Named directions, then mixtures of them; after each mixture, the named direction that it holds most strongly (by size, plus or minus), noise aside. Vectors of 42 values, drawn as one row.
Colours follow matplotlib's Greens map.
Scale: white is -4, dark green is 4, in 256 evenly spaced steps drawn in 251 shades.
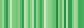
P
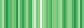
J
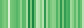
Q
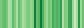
J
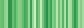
P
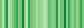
P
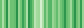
J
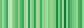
P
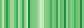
J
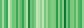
Q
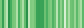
Q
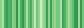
J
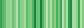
J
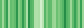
J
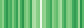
J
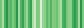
J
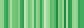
P
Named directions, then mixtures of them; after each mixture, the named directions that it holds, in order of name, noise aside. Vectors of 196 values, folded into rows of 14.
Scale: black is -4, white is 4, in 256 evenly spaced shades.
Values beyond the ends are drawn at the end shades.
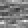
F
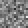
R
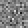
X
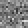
F, X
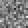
R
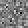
R, X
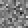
R, X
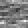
F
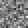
R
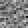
F, R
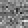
F, X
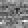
F, X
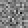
X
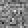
F, X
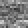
F, R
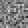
R, X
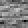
F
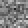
F, R
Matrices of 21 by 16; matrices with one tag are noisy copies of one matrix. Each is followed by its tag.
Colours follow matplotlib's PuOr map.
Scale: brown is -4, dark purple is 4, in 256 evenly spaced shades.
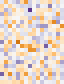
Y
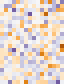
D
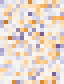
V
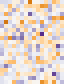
V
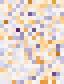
V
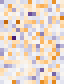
V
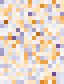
V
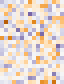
V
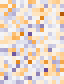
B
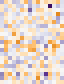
Y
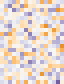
D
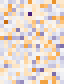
V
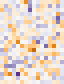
Y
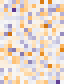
D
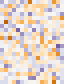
V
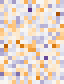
Y
